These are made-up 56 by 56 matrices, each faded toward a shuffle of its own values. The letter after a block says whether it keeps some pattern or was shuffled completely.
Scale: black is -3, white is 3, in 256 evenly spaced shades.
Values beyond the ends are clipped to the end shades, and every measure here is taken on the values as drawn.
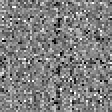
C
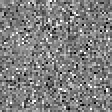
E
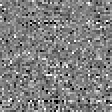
C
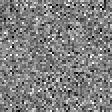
C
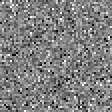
E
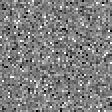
E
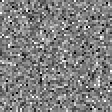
E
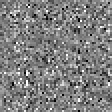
C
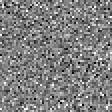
E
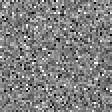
E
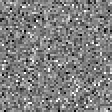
E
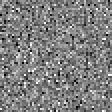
E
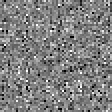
C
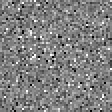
E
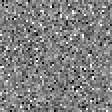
E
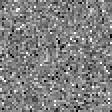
E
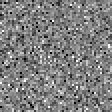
E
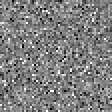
E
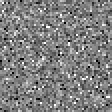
E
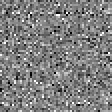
C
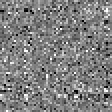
C
